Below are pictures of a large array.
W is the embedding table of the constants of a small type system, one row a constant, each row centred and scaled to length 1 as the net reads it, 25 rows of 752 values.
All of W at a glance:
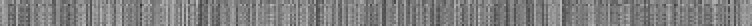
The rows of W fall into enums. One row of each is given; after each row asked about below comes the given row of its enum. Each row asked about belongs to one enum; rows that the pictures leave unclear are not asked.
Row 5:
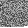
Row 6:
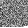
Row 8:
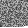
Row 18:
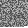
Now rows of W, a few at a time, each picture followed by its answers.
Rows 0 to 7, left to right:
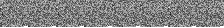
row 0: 6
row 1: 8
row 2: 6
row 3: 8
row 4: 5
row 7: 18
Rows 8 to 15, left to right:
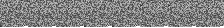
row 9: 18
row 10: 18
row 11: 8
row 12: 8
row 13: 5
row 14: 5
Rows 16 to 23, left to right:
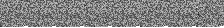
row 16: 8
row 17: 18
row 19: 5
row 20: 18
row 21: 8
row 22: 18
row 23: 6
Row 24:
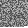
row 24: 18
